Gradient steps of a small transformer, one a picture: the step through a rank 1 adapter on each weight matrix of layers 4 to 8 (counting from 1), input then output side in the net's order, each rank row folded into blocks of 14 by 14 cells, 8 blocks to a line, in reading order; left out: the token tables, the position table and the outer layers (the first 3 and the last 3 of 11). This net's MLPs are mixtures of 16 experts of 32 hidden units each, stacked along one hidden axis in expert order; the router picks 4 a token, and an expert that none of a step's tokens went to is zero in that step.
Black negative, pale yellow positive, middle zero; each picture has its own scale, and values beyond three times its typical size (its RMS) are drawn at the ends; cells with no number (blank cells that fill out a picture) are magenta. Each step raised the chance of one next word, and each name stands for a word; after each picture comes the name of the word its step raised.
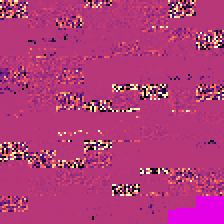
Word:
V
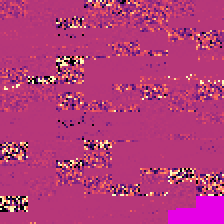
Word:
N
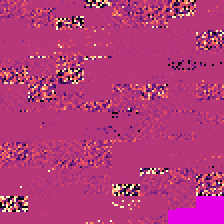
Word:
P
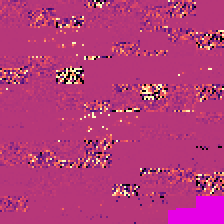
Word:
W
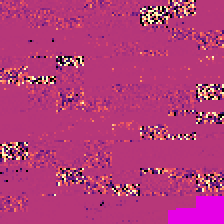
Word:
N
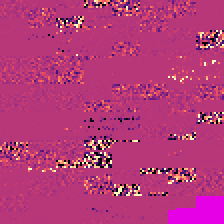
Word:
N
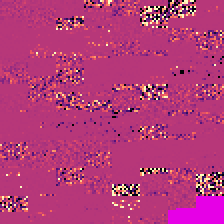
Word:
P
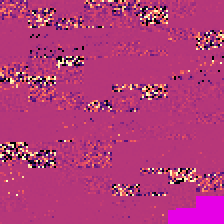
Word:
V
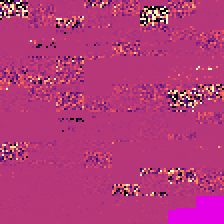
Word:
N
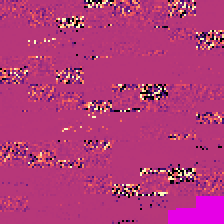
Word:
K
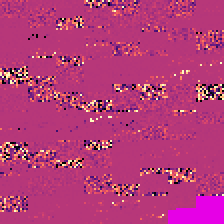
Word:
W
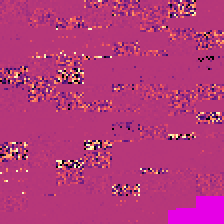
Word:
P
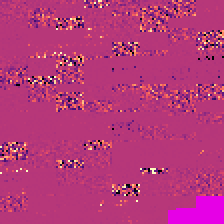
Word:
P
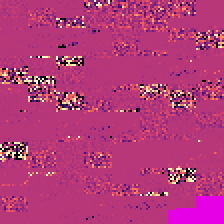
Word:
V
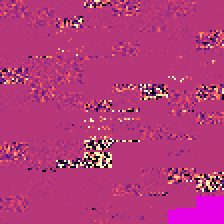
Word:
W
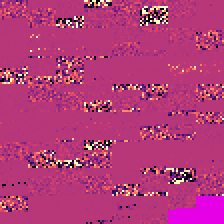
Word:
K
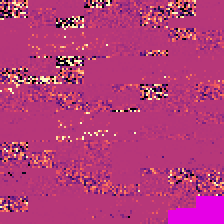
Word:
W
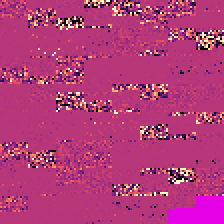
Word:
K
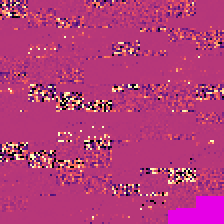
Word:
W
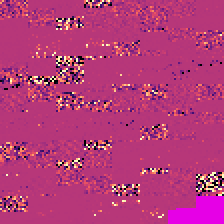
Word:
P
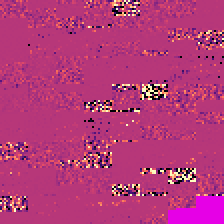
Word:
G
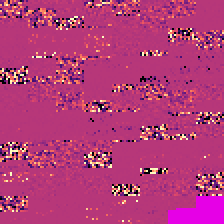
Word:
P
